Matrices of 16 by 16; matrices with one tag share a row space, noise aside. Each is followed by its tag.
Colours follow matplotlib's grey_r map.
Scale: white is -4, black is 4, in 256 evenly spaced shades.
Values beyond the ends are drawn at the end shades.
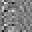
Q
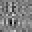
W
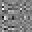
Q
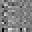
Q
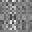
W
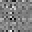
W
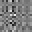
W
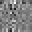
W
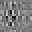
W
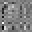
Q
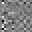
Q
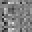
Q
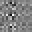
W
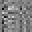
Q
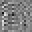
Q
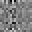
W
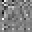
Q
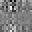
W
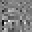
Q
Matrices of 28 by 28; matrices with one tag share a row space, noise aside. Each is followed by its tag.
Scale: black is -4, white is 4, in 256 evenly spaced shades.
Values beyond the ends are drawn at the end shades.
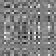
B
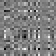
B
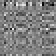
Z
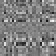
Z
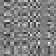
B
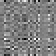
B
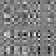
B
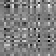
B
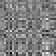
Z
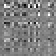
B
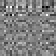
Z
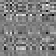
Z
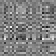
Z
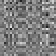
Z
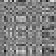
Z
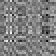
Z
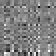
B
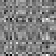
Z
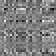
Z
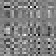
B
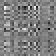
B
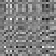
Z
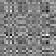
Z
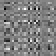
B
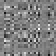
B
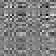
Z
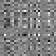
B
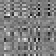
B
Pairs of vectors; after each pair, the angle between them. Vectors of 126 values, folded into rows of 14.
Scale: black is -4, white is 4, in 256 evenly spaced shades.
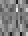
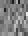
partly opposed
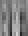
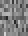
orthogonal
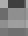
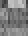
nearly opposite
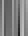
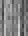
nearly opposite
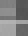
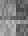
nearly parallel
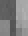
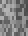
partly opposed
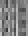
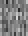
partly aligned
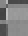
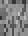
partly aligned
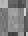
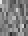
partly aligned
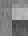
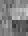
nearly parallel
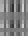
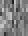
partly aligned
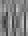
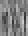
nearly parallel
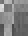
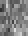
partly opposed
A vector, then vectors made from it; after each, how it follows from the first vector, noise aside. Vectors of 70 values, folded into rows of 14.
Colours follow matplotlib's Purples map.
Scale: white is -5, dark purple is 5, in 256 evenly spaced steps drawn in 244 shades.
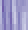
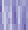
negated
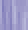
shrunk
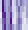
scaled up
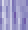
negated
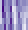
scaled up
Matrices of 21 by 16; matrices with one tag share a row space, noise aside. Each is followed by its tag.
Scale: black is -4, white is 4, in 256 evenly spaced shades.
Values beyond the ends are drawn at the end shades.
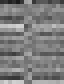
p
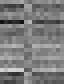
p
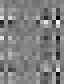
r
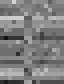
p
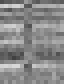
p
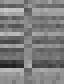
p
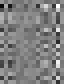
r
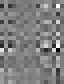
r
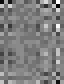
r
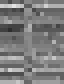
p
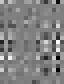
r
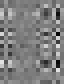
r
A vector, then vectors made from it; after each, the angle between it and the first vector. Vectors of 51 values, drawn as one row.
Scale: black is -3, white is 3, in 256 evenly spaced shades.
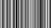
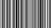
nearly parallel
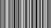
orthogonal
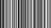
partly aligned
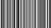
partly aligned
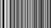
partly aligned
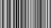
nearly parallel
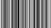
orthogonal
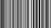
orthogonal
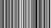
orthogonal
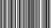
nearly opposite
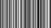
partly aligned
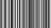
nearly opposite
